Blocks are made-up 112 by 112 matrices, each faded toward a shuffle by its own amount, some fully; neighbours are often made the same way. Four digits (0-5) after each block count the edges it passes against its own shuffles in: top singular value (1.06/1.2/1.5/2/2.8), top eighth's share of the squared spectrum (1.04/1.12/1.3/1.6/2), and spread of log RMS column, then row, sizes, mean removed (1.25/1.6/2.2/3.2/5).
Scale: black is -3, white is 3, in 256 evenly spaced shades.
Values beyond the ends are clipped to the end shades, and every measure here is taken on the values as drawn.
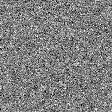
1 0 0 0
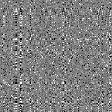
5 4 3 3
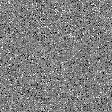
3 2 1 0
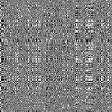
5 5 4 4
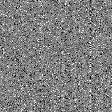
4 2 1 0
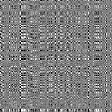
5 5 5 4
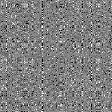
5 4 3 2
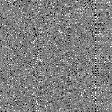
4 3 2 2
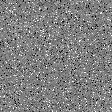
0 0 0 0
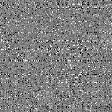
4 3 2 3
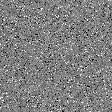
2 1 0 1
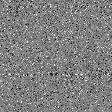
3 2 0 1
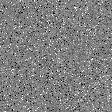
0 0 0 0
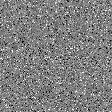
3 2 0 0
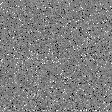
2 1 0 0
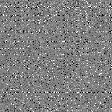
4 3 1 3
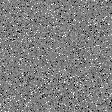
2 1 0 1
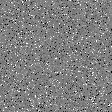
0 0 0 0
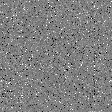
1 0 0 1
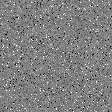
0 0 0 0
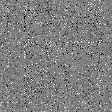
2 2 2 2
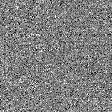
3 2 1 1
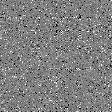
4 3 2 2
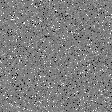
0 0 0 0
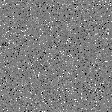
2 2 0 1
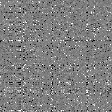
4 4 2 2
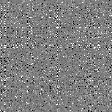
4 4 3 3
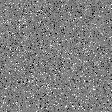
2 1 0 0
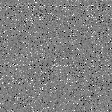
3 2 1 1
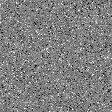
0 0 0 0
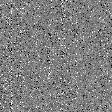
2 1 2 0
